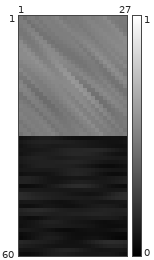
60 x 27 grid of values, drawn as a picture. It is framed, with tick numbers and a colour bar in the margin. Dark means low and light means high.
The table splits into 2 rows of 1 panel. Panel 1,1: middling, slanting down to the right, faint in contrast. Panel 2,1: very low, streaked across, faint in contrast.
